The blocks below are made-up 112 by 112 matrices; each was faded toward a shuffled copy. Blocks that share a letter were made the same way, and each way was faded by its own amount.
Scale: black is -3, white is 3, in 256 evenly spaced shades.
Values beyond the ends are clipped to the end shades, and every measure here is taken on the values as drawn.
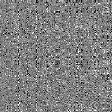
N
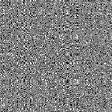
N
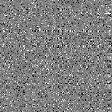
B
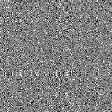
N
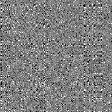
N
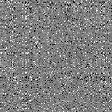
B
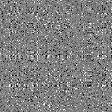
B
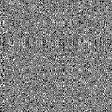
N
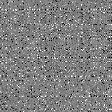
B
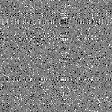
B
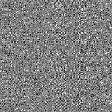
N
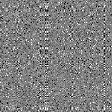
N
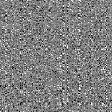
N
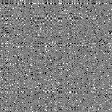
B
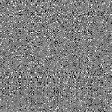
B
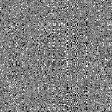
N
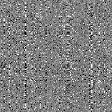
N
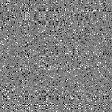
B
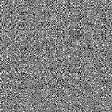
N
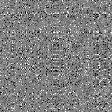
B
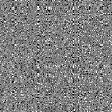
N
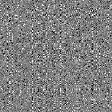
N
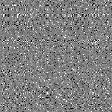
B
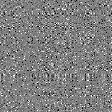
B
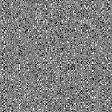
N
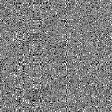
N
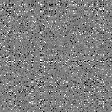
B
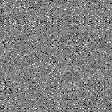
B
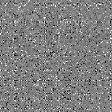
B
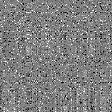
B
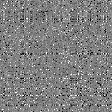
B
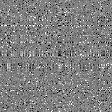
B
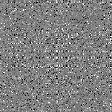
B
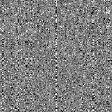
N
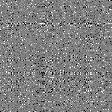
B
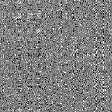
N
